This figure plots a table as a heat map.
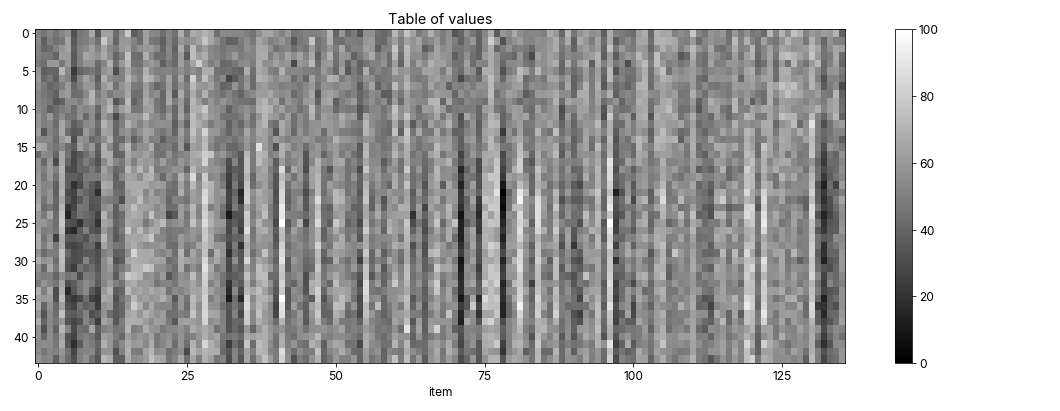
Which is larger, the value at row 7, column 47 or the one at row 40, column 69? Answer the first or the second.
the second
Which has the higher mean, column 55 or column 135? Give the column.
55
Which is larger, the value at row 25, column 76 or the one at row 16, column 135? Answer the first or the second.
the first
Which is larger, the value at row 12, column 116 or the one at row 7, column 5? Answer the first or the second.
the second
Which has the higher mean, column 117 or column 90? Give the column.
117
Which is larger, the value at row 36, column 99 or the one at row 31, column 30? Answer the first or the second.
the first
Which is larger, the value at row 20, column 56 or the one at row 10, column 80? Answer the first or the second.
the second
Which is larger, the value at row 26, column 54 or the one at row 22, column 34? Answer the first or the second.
the first
